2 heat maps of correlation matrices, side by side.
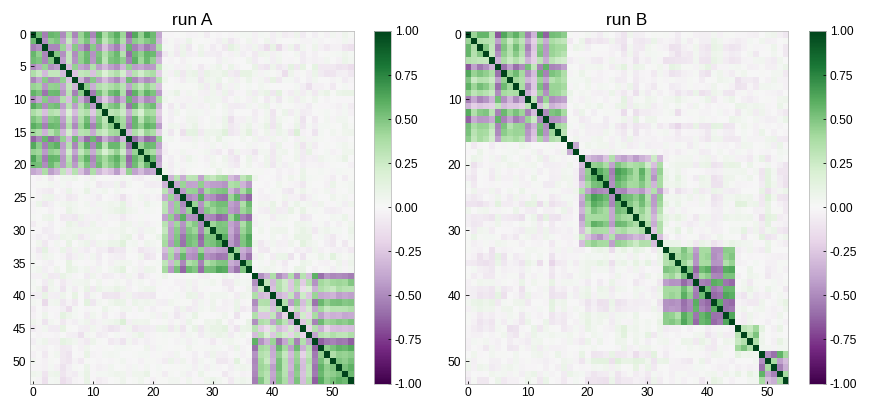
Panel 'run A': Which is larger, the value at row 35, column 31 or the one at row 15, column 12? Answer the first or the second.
the first
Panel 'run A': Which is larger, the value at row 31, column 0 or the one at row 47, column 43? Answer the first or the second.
the second
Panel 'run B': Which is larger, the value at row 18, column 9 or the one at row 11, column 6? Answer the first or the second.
the first
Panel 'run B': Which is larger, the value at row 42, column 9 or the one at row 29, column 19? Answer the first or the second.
the first
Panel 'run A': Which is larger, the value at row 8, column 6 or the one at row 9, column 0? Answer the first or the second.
the second
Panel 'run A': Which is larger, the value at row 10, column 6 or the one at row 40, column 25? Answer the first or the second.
the second
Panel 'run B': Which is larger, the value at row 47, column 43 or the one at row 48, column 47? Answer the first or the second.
the second
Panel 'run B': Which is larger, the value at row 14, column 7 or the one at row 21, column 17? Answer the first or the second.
the first
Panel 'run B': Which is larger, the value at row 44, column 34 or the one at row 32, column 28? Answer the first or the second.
the first
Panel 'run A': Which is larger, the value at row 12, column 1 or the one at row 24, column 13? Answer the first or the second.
the first
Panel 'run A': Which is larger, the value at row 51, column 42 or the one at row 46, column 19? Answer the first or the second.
the first
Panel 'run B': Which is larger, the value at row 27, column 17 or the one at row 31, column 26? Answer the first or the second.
the first
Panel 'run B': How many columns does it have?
54
